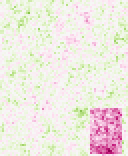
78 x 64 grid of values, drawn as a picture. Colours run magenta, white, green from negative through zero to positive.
Grain: blotchy. Average level on the scale: 50%. Odd patch: lower, in the bottom right. Histogram: skewed, a long tail of low values.
